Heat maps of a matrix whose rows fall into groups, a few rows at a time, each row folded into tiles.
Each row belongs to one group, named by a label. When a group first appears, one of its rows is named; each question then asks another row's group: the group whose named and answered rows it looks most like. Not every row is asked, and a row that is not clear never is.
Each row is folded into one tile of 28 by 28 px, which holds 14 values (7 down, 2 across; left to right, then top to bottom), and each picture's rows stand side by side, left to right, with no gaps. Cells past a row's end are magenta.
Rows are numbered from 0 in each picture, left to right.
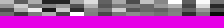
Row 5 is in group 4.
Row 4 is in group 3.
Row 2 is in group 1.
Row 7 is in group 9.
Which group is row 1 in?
3
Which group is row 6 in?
9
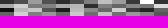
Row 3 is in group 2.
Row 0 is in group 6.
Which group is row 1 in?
3
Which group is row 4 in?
3
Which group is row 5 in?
4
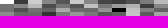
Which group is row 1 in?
9
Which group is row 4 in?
6
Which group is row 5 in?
2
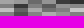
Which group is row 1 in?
1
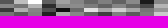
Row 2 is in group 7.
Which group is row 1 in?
9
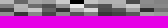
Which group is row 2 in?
4
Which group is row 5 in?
7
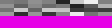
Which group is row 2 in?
1
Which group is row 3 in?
4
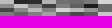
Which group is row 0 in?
4
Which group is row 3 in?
2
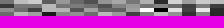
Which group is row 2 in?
3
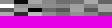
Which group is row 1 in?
7
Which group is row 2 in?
6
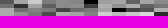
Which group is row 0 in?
1
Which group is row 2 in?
7
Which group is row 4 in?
7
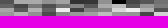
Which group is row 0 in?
1
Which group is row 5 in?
1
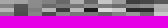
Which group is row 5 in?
6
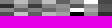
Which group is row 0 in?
2
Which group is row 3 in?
9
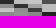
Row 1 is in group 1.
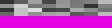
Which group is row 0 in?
6
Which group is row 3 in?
2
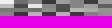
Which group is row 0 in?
9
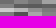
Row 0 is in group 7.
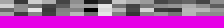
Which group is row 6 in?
6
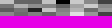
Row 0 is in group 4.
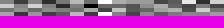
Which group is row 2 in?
2
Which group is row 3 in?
2
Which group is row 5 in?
4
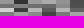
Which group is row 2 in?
3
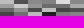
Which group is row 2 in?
4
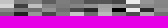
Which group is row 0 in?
9
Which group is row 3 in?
6
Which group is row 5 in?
7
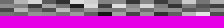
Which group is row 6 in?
2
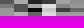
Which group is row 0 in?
1
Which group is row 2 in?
7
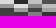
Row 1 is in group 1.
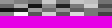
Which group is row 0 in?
7
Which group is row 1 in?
2
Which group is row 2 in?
2
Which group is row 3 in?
9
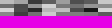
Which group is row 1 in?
6
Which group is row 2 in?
3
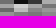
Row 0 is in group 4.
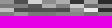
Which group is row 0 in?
3
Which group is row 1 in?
4
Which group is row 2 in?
4
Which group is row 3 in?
3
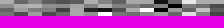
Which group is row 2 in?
6
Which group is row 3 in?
7
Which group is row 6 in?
2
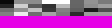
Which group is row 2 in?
9
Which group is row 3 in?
7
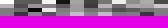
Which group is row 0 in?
9
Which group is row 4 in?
4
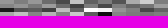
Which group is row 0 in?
7
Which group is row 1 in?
7
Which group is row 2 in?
1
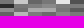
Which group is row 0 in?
2
